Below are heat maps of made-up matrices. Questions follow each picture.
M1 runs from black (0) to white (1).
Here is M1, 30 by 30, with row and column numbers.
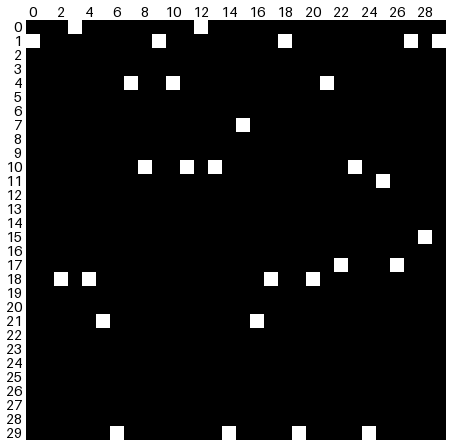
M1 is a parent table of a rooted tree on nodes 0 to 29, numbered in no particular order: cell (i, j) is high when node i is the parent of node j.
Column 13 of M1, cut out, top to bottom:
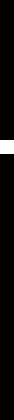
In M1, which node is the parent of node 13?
10
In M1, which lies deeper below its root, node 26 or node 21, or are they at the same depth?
the same depth
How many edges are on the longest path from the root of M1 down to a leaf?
5
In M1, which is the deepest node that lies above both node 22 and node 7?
18
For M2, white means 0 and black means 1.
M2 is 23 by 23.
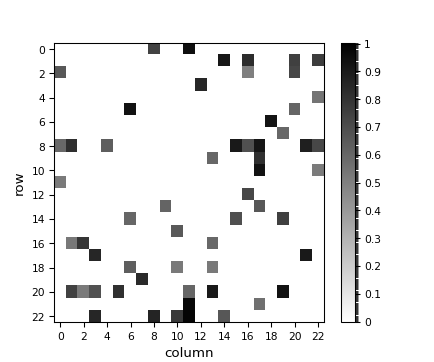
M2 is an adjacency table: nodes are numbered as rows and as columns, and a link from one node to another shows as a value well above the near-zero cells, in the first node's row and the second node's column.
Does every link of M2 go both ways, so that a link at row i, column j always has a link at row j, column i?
no
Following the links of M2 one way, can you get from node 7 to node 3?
no
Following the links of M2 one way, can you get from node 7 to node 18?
no
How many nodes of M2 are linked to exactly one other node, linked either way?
1
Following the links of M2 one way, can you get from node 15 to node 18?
yes
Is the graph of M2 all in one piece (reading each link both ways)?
yes
